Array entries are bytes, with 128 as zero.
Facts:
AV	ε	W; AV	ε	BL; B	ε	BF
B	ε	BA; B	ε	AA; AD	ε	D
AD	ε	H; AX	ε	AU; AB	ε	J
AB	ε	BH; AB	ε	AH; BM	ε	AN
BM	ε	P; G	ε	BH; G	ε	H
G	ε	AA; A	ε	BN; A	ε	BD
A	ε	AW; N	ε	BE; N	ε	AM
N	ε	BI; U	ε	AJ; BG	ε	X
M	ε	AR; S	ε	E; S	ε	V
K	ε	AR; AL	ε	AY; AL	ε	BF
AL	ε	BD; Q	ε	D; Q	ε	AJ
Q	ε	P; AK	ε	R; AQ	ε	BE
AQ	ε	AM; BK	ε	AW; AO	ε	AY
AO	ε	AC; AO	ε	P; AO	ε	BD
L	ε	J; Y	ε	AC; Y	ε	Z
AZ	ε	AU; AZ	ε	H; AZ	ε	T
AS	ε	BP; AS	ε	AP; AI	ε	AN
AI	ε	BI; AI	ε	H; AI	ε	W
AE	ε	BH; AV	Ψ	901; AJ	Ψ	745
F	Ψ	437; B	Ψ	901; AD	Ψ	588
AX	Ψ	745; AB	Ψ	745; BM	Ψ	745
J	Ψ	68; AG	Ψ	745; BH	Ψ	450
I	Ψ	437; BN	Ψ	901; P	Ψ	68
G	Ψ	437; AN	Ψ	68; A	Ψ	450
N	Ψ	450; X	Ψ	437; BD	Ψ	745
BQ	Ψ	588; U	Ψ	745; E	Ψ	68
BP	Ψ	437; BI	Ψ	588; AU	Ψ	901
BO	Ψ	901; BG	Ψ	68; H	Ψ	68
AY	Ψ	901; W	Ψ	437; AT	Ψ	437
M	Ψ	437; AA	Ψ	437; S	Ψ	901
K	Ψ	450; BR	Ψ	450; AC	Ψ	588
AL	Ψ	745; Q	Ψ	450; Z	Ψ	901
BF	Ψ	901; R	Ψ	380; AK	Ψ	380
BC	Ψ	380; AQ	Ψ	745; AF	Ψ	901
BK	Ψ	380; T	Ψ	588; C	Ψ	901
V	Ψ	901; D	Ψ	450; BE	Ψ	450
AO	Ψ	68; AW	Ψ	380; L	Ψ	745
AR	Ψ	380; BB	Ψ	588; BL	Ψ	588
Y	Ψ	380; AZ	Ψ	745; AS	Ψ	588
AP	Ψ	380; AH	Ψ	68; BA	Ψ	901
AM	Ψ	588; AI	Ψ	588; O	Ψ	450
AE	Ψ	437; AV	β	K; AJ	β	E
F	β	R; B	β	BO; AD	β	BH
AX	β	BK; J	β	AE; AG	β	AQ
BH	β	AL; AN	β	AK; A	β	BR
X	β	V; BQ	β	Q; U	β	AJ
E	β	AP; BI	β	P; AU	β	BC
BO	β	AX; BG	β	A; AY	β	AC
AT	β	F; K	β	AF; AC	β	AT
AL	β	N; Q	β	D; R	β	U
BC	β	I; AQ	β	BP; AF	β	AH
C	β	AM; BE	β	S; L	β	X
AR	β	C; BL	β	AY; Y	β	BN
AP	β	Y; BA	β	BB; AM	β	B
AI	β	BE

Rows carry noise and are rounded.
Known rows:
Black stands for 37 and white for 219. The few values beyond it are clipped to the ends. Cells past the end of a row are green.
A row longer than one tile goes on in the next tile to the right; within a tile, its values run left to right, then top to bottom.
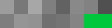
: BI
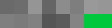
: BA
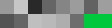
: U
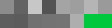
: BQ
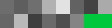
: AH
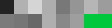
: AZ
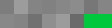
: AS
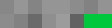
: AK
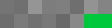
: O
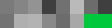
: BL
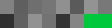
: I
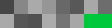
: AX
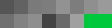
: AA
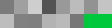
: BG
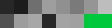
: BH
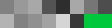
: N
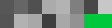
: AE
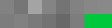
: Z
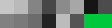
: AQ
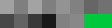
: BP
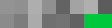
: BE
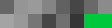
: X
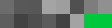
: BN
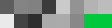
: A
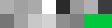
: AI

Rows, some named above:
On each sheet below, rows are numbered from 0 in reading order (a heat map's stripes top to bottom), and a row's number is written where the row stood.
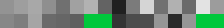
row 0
BE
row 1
AU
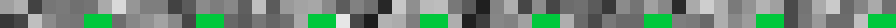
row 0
AJ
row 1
P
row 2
BQ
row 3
A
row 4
BK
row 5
BD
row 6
AZ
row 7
H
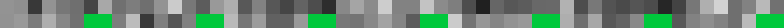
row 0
Y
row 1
AF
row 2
AM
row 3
S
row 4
B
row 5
AM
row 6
H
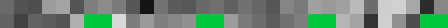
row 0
BN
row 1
B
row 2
BF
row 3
K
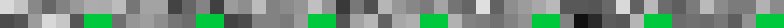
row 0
Q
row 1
AN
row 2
D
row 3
G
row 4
BR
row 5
AW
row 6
T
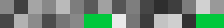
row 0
J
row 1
AL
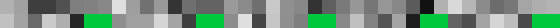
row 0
AO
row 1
BM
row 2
AV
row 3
L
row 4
Q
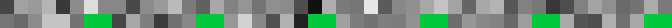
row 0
AD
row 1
J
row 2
L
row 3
BR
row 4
W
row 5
AX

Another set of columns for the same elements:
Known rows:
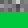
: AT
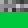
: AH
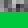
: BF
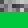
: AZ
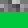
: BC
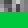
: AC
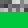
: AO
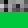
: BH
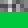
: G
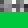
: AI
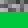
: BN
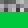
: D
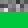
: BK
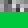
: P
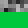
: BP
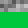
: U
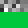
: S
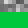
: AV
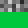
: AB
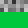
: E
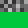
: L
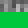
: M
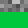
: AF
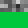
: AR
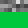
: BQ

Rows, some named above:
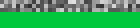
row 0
BI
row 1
L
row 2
AO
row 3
AD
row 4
BI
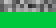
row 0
AX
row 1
B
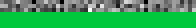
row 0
AR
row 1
J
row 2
BH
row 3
S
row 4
AL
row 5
BH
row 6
BG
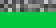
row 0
L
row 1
BQ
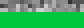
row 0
Y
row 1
Q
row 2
BR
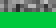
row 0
AA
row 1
AR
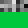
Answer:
BE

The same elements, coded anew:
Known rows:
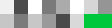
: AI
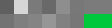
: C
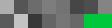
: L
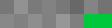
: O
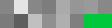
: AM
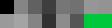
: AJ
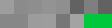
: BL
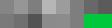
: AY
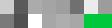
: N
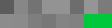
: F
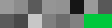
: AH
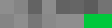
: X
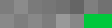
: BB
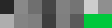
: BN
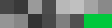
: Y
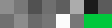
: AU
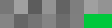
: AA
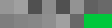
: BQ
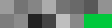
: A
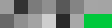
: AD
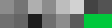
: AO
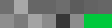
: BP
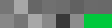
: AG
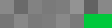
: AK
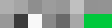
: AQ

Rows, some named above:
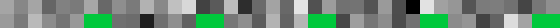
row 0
W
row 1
AO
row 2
AZ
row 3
BH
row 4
BR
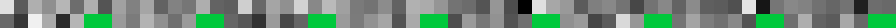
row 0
AV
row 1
W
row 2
B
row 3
H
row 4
BH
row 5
BR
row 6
Q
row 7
J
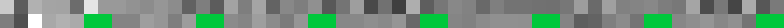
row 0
N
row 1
BL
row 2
AN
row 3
D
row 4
T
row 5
BF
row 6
D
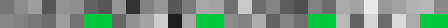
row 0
P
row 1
AD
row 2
AW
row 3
BE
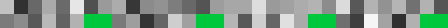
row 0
AZ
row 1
BG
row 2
BE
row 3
AV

